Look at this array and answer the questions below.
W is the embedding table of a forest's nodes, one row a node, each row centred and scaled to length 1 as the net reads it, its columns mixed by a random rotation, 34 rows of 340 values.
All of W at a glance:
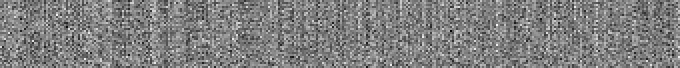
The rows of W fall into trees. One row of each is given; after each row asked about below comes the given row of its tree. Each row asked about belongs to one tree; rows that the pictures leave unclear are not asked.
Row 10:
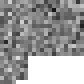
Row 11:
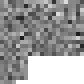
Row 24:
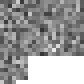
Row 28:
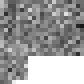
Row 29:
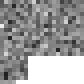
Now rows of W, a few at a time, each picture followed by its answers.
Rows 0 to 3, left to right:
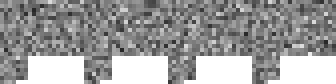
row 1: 29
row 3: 29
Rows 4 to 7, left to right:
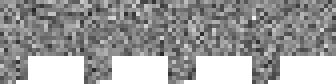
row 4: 10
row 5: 28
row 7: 10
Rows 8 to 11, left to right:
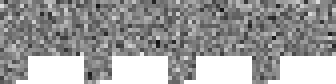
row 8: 28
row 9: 29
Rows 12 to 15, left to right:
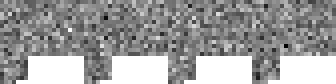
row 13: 11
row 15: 29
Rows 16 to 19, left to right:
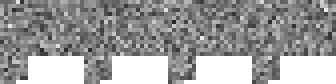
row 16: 24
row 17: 10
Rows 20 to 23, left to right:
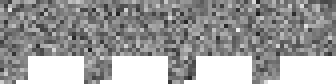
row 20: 24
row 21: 10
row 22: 10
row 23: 28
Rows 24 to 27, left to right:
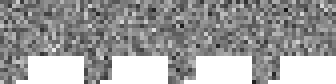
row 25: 10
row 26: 28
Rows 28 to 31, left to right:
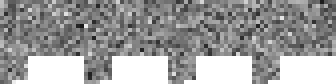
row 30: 24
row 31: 28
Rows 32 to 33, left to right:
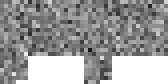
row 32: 11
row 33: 10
